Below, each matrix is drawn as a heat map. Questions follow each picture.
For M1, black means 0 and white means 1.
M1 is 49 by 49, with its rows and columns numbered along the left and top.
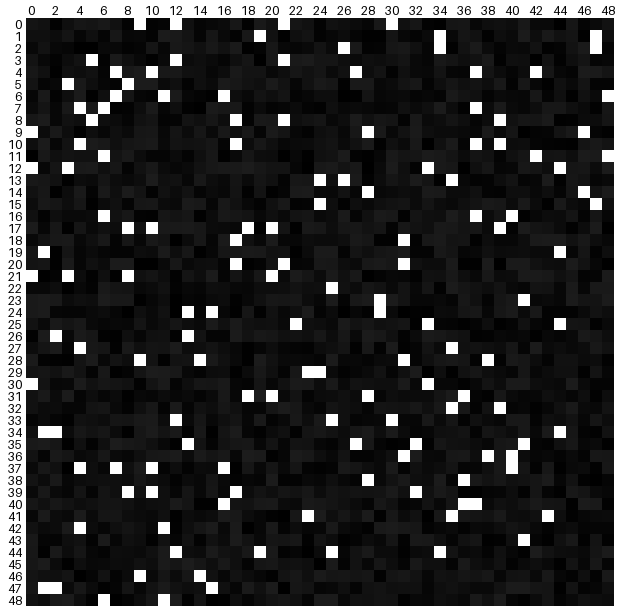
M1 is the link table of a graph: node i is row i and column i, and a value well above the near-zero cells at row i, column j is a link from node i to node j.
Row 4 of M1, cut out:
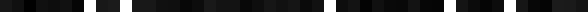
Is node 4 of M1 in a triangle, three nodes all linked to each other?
yes
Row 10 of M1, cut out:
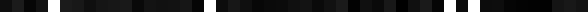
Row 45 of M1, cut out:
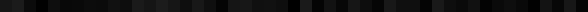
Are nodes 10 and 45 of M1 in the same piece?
no
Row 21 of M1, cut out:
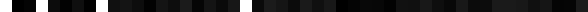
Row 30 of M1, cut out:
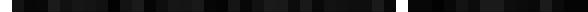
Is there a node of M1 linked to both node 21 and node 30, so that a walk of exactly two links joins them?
yes
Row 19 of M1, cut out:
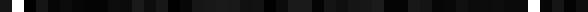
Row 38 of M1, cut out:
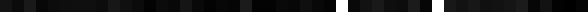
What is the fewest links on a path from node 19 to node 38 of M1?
6
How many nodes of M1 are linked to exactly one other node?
2
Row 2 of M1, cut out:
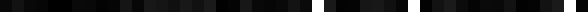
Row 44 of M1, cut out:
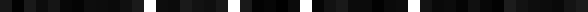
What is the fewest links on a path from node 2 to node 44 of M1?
2
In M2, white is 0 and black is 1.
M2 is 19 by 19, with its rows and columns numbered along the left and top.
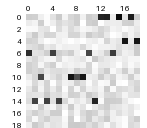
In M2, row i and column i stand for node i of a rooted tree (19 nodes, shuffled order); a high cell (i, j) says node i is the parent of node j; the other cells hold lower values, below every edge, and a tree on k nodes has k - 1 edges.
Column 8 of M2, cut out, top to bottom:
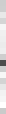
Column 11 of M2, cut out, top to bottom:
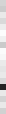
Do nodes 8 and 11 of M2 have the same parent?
no
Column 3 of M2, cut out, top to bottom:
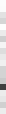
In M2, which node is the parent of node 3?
14
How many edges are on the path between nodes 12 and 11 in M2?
4
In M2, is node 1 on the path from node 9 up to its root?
no
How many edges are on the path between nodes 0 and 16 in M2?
3
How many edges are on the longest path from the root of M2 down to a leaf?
2
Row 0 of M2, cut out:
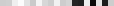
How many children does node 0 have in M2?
4
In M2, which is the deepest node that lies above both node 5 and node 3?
14
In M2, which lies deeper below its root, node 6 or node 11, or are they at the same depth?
node 11
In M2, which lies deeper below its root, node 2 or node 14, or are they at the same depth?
node 2
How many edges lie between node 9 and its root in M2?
2
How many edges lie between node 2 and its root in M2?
2
